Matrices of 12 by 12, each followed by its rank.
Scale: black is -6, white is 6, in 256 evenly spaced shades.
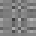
one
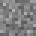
full rank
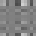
one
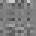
two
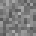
full rank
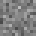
full rank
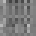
two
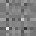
two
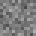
full rank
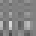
one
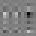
one
